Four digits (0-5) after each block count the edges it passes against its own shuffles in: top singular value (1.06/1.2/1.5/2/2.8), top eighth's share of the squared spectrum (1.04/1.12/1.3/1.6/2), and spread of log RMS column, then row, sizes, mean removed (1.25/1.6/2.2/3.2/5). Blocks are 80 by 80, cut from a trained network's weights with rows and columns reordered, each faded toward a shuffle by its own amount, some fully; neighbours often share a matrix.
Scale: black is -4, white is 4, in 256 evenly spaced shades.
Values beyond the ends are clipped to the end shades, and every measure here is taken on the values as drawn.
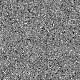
0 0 0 0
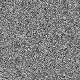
2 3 0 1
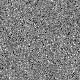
0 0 0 0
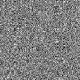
3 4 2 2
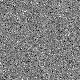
0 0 0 0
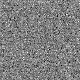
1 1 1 0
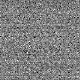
2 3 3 1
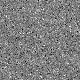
0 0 0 0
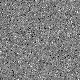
0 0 0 0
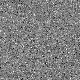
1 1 0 0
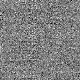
2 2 2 0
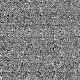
2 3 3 1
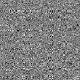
3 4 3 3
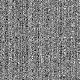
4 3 1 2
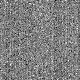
2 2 0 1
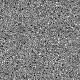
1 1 0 0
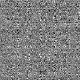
2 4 3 1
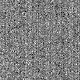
3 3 0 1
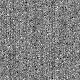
2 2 0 0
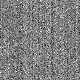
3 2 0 1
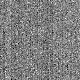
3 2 0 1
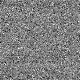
1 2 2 0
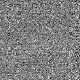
2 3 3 0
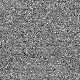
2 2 1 0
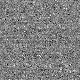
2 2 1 0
